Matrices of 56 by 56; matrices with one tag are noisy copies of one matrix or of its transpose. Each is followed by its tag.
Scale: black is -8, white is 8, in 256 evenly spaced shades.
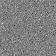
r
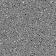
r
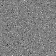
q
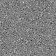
r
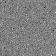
q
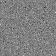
q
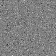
q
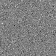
r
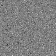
q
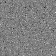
q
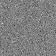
r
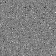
q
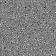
q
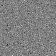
q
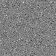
r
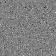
q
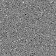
r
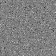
q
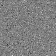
q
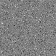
r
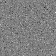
q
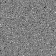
q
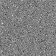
r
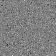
q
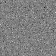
q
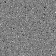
q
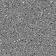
r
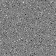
r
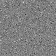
r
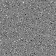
r
